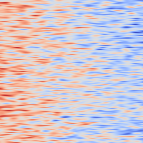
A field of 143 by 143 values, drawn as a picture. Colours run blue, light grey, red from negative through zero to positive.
The grain runs across in streaks. Values rise toward the left. The ninth with the lowest average is the top right. Overall the values sit about 50% of the way up the scale.
